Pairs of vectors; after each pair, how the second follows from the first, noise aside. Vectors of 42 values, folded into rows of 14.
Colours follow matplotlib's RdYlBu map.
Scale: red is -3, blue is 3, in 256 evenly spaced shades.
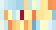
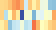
negated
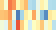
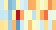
negated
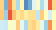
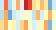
negated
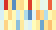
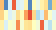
negated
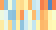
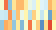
shuffled
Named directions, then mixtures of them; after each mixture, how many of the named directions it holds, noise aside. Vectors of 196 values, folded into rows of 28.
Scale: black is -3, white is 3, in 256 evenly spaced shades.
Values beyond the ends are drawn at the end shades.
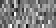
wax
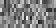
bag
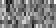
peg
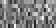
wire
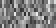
three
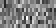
two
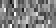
two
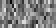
three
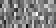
two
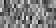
one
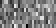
two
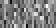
two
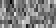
two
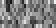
one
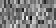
two
